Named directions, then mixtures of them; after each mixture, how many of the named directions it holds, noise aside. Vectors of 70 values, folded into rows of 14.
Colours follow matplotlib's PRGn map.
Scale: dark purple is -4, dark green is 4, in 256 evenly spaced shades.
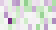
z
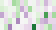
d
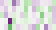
two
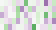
two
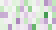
two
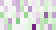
one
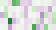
two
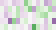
two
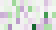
one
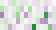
one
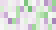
two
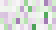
two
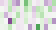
one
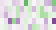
two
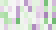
two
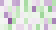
one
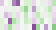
two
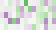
two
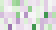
one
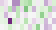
one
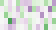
one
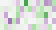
two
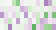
one
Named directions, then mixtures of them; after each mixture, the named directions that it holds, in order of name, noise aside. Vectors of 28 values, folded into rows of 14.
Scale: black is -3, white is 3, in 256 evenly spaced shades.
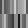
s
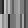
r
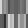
r, s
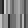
r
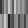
r, s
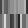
s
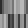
r, s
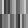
r, s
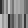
r, s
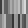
s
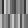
r, s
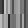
r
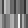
r, s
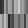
r, s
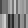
r, s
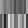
r, s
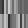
r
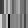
r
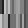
r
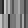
r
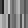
r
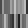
s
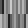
r, s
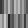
r, s
